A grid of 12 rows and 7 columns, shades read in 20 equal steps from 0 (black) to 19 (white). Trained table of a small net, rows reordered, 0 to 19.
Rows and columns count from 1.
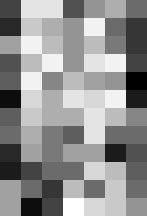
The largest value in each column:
12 18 18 19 18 18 11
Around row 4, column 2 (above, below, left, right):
18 18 6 18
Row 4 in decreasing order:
18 18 17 14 11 6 5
